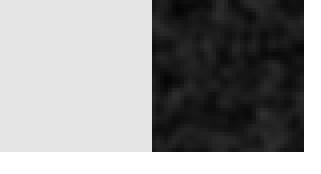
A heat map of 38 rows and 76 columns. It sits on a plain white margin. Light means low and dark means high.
It is made of 1 by 2 panels. Panel 1,1: very low, flat. Panel 1,2: very high, blotchy, faint in contrast.
